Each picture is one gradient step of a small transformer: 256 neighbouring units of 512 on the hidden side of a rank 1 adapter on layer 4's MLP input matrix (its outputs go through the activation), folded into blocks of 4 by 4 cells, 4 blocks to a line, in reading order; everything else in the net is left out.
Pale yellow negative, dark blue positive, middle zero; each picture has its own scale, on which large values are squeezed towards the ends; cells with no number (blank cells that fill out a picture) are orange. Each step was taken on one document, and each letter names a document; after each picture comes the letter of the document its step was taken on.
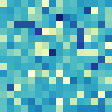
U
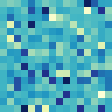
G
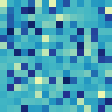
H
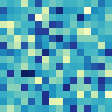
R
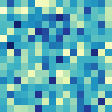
H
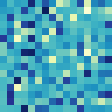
H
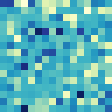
G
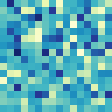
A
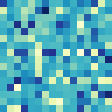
U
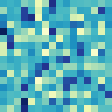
R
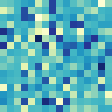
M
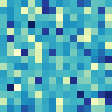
U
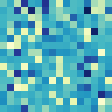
A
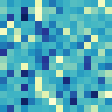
R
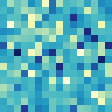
A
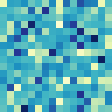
U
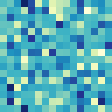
H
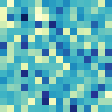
R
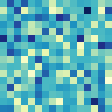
H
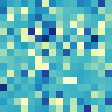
M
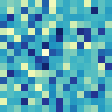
R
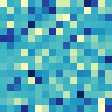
G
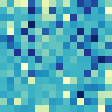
G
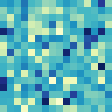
M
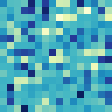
H
